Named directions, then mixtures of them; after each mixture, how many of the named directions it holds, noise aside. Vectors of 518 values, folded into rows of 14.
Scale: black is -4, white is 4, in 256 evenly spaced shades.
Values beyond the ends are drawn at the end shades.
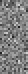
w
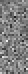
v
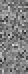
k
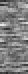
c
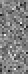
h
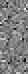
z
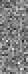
three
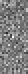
two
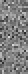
one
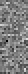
three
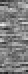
one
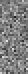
one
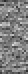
three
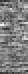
one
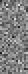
one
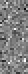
one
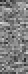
three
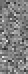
two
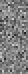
one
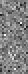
one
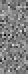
two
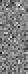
one
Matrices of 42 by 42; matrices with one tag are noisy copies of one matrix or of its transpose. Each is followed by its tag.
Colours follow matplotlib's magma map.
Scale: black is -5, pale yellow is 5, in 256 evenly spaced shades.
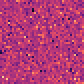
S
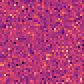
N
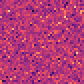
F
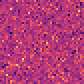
F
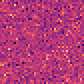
N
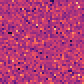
S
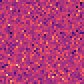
F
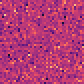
N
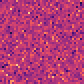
F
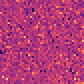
S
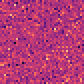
N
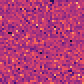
S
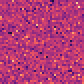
S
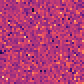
S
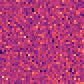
S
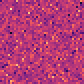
F
